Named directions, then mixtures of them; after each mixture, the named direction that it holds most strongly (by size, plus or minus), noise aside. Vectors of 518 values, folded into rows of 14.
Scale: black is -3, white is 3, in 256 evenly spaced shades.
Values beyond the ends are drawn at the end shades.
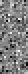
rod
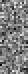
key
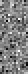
rod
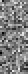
key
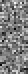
key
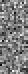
key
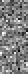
rod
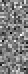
key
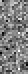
rod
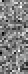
key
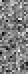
rod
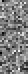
key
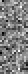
key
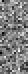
key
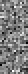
key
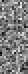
key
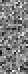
key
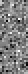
rod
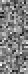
key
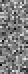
key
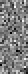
key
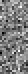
key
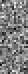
key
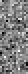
rod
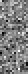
rod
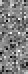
rod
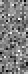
rod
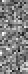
key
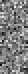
key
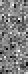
rod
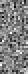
key
